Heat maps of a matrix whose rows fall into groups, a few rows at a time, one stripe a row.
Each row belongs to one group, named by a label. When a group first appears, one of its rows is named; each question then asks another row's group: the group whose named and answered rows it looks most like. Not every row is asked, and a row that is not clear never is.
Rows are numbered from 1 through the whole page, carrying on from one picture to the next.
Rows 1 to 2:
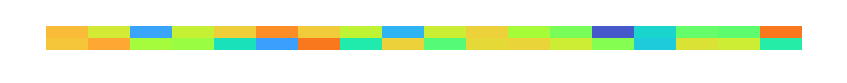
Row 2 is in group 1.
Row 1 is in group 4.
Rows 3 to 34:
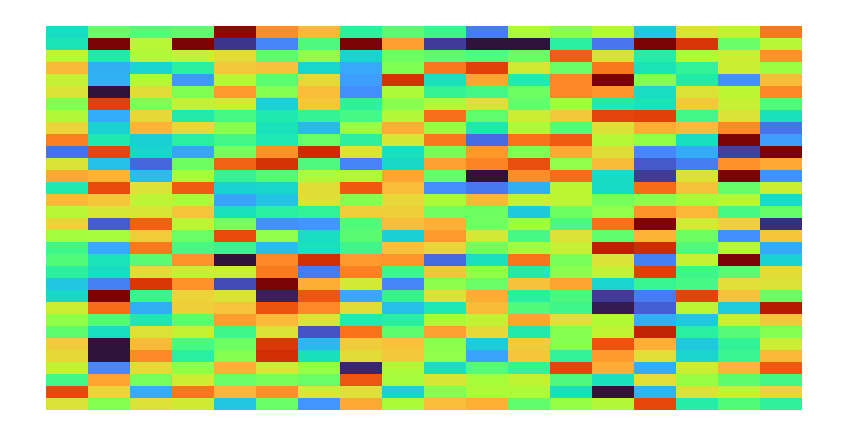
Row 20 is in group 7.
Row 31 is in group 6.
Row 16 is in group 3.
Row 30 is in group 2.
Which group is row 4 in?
3
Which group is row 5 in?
6
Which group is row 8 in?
6
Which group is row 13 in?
4
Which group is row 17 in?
1
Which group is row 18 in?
3
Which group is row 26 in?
4
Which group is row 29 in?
2
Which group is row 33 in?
4
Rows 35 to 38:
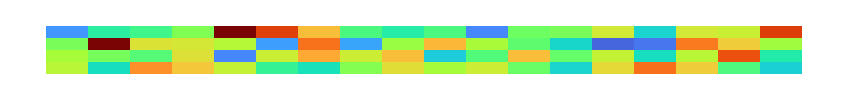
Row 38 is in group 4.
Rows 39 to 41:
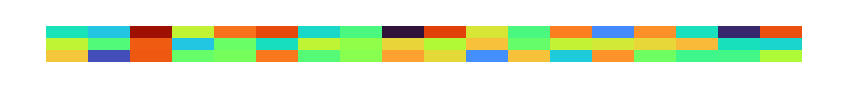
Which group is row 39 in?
7
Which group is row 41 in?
2
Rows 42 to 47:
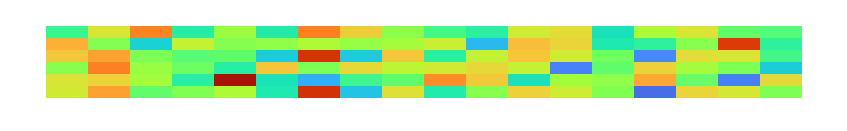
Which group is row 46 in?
7
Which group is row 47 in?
1
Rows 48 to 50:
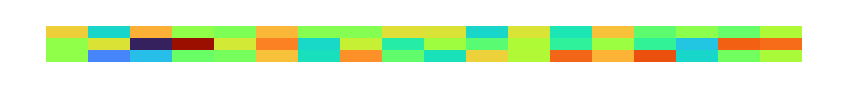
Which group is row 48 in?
2
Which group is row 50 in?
2
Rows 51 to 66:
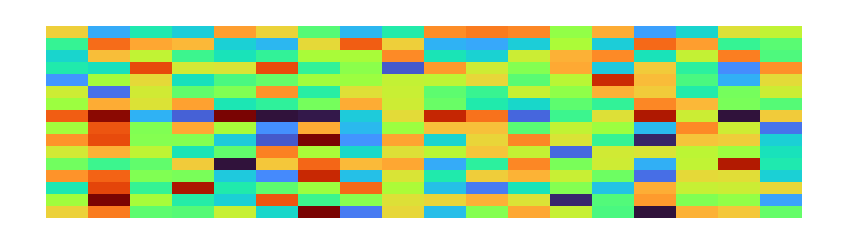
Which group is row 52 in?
3
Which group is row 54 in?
7
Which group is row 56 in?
2
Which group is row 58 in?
7
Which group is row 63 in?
1
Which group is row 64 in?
3
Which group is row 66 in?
1
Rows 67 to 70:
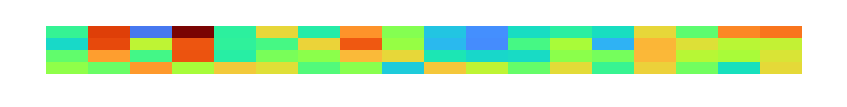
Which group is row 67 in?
3
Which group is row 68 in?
3
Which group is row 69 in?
3
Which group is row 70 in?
7
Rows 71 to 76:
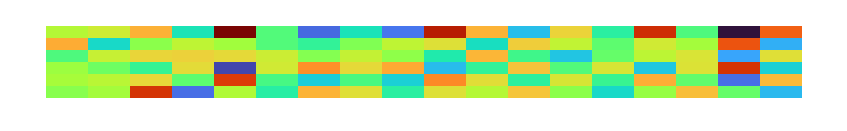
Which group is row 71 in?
7
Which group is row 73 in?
4
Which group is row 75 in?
7
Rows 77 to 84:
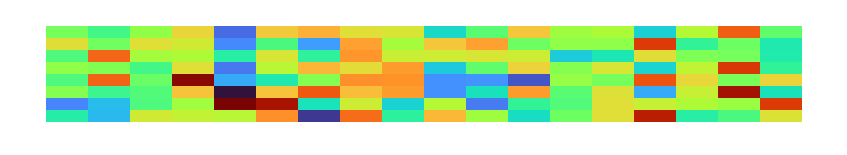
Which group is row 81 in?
3
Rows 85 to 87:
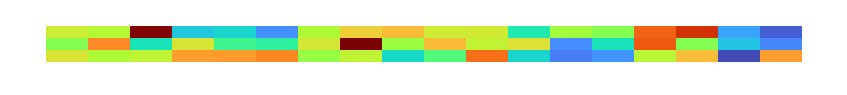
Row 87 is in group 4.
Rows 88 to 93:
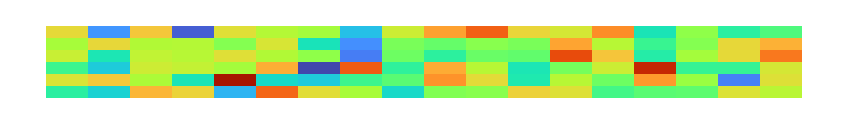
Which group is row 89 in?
6
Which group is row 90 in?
6
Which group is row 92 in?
7
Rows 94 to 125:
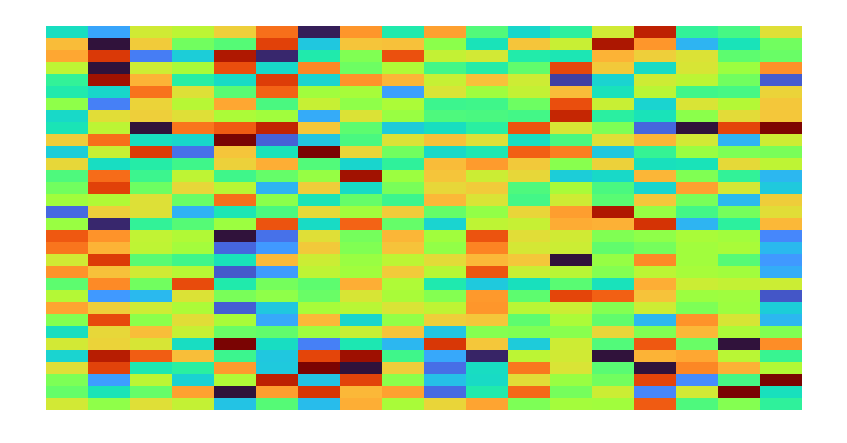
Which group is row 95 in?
2
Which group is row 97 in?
6
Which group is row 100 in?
6
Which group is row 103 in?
7
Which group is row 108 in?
7
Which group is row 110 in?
2
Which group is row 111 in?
1
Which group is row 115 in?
3
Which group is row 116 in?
2
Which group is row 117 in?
1
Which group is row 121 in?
3
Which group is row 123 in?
2
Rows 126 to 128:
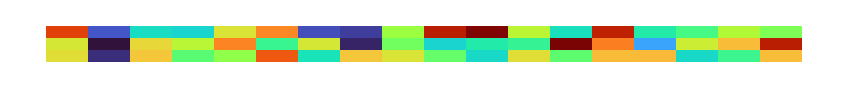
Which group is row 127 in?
6
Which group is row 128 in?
2
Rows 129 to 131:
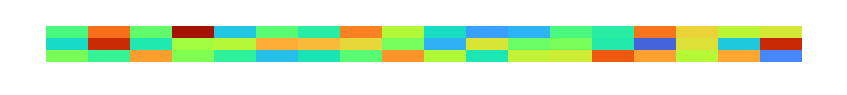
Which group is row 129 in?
3
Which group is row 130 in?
4
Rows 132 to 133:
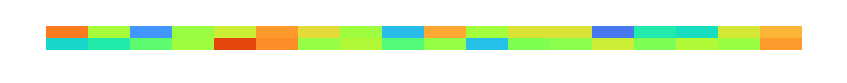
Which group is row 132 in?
4
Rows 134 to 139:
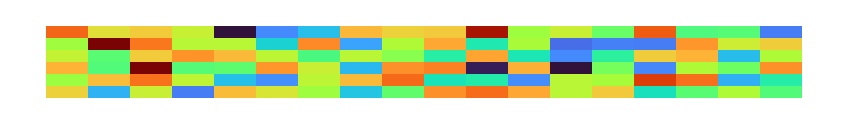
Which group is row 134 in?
1
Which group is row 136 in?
4
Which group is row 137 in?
2
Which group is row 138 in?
3
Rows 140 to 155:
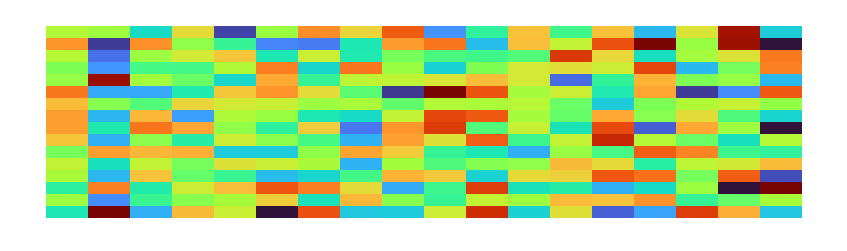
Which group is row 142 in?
6
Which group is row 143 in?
2
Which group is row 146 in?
4
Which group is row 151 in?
6
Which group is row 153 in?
4
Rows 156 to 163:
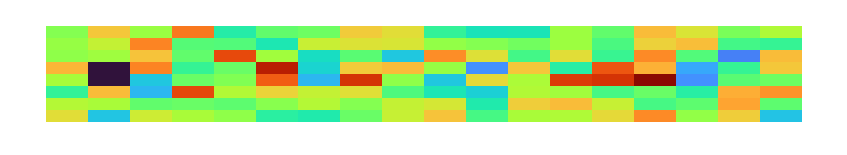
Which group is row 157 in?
3
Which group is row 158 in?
7
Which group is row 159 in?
2
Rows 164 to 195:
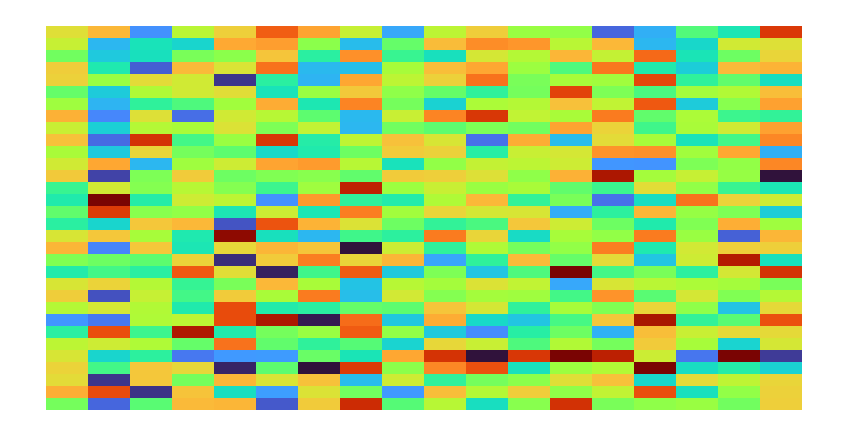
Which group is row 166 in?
2
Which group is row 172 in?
6
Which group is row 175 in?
4
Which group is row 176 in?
2
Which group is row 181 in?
7
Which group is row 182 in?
6
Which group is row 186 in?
6
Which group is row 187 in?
7
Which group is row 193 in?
6
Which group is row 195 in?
6
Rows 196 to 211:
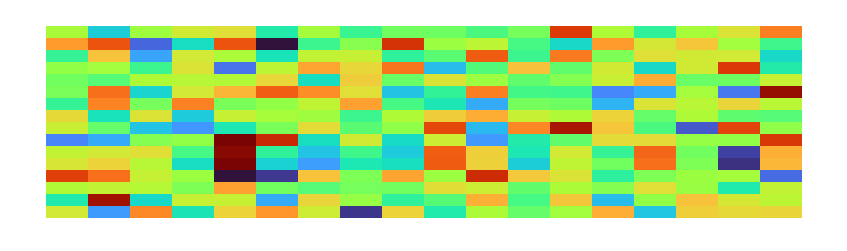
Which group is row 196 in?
6
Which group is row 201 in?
4
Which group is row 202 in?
3
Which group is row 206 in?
7
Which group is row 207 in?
7
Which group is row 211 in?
6
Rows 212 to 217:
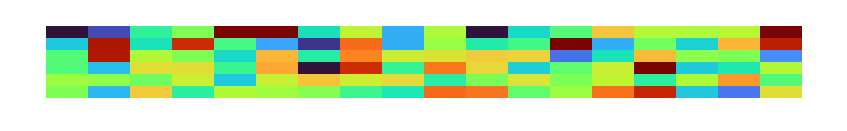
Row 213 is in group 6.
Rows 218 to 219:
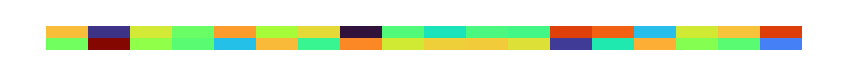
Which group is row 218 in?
6
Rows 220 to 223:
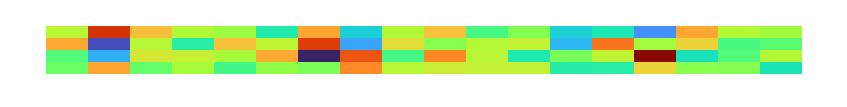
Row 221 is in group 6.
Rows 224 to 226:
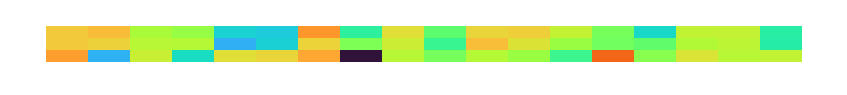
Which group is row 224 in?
1
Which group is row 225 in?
1
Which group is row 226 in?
6
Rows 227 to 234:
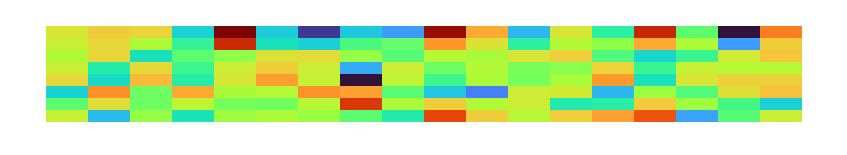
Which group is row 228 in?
7
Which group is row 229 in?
4
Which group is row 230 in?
6
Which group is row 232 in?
3
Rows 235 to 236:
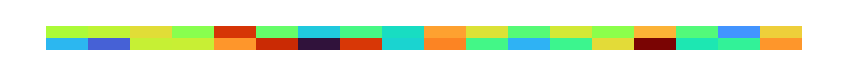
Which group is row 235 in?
7
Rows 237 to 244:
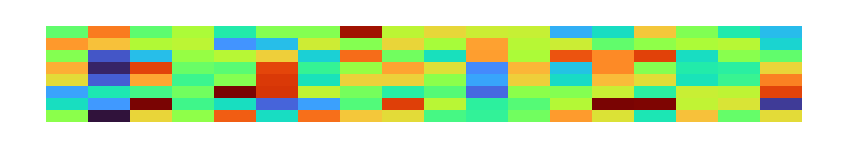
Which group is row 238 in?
1
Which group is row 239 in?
2
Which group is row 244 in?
6
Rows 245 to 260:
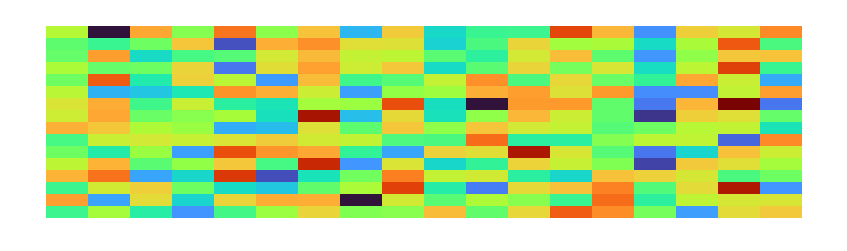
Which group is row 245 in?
6
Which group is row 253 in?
1
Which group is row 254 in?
4
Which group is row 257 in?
7
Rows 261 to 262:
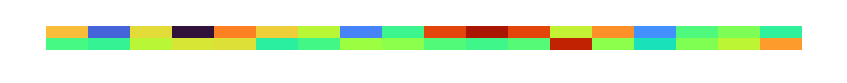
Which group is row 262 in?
6
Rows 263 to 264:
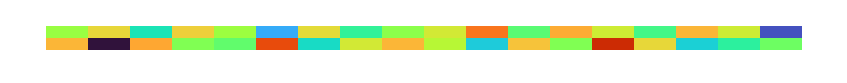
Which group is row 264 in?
2
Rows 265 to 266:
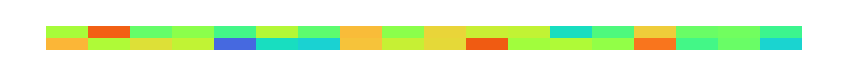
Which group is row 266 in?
1
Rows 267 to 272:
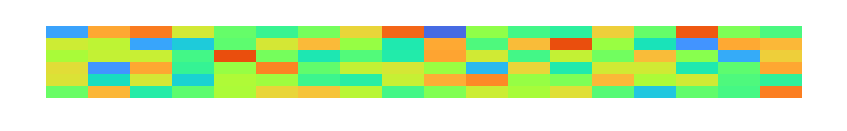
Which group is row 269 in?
7
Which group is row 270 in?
2
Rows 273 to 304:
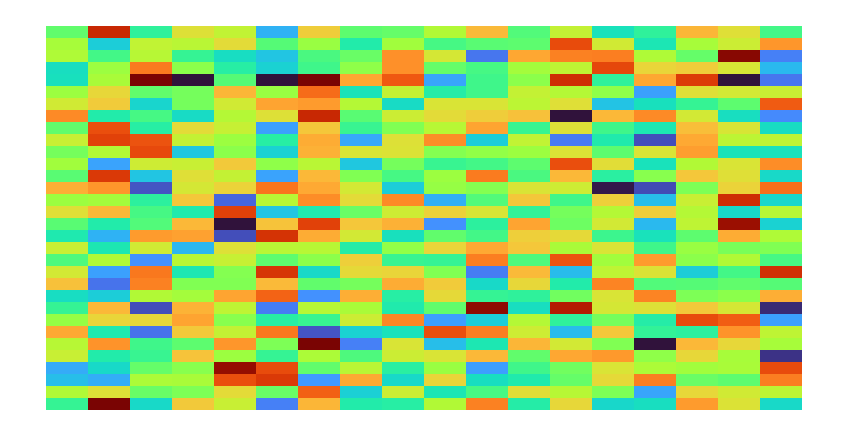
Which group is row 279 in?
4
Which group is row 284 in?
6
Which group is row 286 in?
4
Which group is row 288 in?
7
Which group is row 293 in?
2
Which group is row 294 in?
2
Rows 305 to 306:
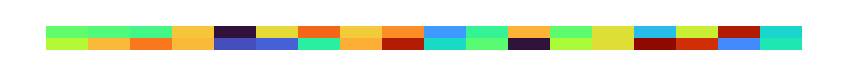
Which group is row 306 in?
3
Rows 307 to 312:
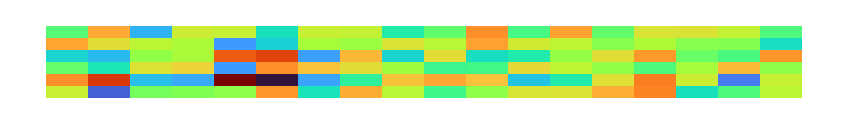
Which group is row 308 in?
1
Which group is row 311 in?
7
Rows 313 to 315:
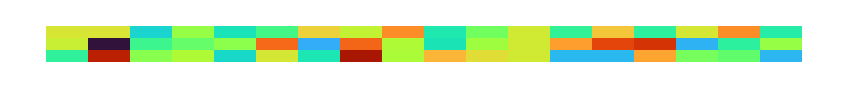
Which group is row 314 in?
2
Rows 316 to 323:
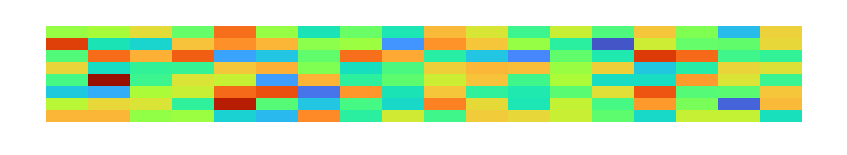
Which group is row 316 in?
7
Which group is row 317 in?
4
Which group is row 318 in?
3
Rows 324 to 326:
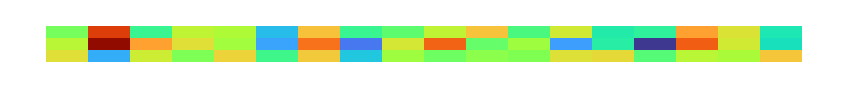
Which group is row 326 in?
6
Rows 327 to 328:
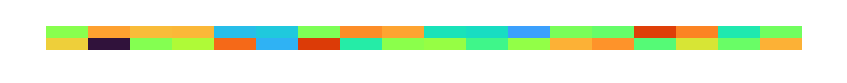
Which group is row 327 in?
3
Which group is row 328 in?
6
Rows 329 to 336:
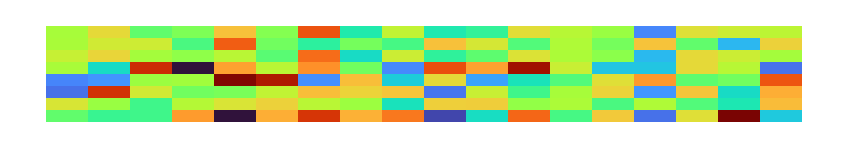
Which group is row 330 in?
7
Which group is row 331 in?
1
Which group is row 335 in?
4
